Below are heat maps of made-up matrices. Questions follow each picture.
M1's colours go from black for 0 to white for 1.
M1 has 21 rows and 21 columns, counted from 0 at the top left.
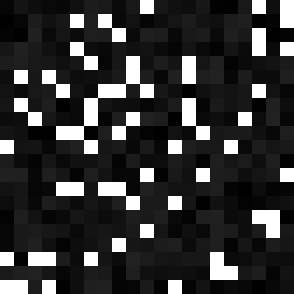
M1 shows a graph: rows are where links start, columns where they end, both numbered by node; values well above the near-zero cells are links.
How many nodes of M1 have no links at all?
1
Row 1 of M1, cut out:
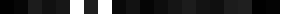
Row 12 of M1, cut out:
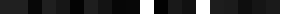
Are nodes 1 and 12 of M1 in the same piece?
yes
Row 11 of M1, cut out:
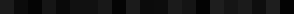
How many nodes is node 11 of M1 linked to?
0
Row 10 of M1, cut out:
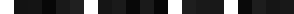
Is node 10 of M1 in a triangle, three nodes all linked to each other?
no
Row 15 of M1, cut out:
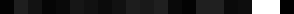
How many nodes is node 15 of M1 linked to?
2
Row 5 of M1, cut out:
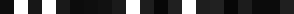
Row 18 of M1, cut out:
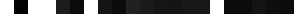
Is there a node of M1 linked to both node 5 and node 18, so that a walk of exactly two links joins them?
yes
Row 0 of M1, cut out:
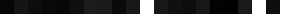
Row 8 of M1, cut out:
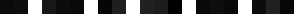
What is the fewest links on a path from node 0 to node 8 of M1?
3
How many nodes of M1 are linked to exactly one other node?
1
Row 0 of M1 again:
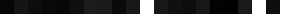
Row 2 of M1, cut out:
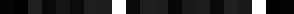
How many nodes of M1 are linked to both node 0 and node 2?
1
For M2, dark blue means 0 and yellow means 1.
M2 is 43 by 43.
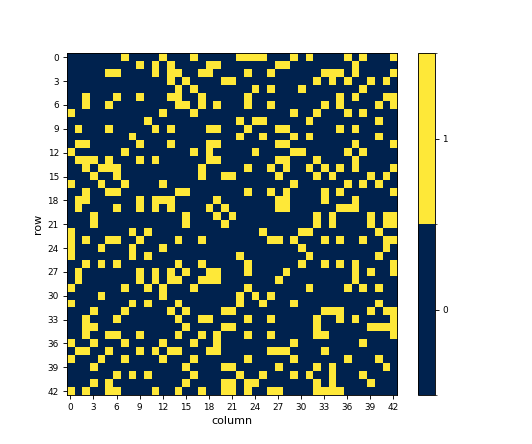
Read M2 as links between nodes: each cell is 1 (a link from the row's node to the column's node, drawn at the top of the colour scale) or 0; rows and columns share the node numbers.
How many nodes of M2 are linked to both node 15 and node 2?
3
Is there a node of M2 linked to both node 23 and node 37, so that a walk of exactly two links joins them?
yes
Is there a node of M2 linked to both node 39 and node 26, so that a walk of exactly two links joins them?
no
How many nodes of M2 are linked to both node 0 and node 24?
1
